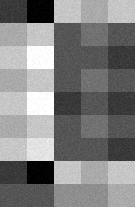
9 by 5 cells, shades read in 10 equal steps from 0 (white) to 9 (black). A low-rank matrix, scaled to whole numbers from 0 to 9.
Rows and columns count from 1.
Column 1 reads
7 3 2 3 2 3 2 7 6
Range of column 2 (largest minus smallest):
9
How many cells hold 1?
1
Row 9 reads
6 6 4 4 3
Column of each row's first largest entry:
2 3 5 3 3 3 5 2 1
